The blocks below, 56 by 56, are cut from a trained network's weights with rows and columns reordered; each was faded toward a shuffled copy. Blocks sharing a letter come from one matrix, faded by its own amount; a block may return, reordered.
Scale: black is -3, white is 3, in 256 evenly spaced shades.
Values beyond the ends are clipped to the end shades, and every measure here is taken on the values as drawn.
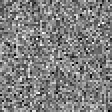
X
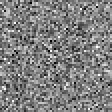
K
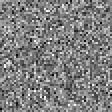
K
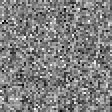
K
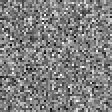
X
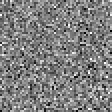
K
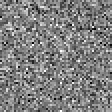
K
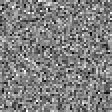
X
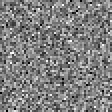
X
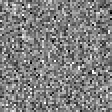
X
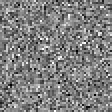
X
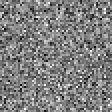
K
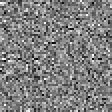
K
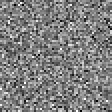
X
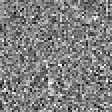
K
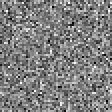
X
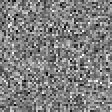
K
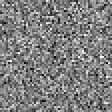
X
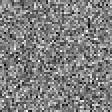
X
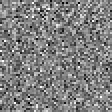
K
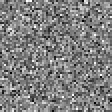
X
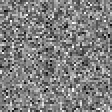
K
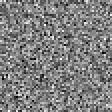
X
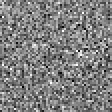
K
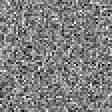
K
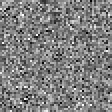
X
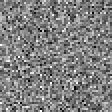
K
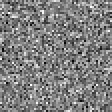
X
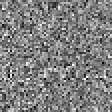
K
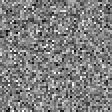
X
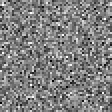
X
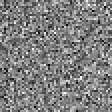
K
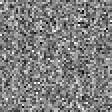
K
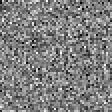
K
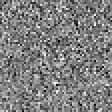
K
